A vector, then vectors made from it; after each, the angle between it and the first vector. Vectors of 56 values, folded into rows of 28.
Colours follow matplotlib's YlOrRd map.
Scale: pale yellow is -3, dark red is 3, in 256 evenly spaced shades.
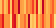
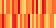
nearly parallel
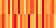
nearly parallel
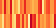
nearly opposite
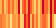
partly aligned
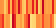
nearly parallel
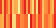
nearly opposite
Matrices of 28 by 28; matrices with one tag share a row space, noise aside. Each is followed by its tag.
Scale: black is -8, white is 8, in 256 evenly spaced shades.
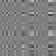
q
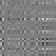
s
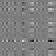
q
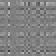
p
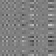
q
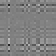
p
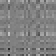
p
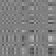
q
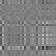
s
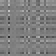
p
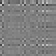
s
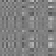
q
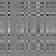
p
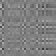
s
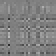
p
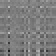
p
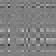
p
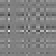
p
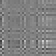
s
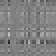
p
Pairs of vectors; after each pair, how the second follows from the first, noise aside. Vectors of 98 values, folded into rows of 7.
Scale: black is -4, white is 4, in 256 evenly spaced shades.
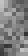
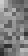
copied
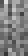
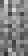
copied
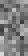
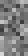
copied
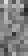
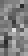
wrapped around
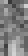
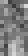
copied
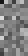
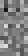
wrapped around
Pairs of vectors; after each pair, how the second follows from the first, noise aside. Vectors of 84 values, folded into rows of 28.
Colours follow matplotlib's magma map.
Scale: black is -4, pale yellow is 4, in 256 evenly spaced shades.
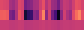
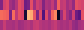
sign-scrambled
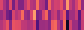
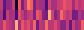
reversed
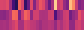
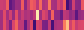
shuffled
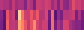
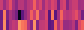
sign-scrambled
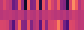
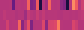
partly zeroed
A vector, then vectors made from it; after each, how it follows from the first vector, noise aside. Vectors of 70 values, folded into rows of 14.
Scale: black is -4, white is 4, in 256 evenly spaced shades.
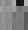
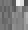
negated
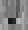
wrapped around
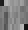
wrapped around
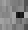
wrapped around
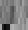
wrapped around
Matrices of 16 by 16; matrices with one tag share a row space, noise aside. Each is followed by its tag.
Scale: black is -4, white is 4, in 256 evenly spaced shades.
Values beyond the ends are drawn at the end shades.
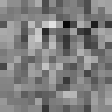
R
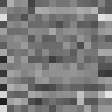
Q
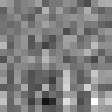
R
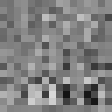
R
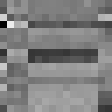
Q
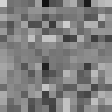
R
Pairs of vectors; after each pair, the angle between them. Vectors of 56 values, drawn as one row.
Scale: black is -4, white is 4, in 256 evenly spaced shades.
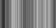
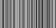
orthogonal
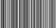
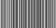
partly aligned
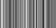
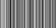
partly aligned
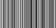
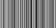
nearly parallel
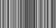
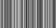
orthogonal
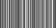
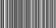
orthogonal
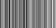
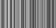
partly opposed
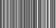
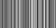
partly opposed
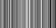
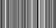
orthogonal
